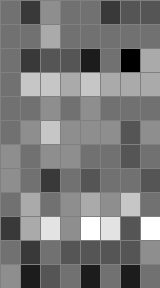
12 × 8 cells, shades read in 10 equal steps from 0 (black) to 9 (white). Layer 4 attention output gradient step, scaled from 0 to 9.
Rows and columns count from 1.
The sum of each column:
49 47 59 52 52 53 41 57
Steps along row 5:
same up down up down same same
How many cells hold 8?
2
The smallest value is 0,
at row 3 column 7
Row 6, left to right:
4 5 7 5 5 5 3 5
